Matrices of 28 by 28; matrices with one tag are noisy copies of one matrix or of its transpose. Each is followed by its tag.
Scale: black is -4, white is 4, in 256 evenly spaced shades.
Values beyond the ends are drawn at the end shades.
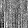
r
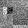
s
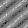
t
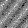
t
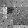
s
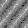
t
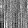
r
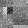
s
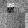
s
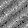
t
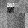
s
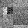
s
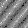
t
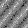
t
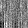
r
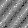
t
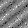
t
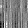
r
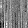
r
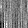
r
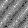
t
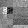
s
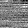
r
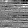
r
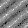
t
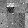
s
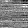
r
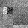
s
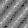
t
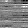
r
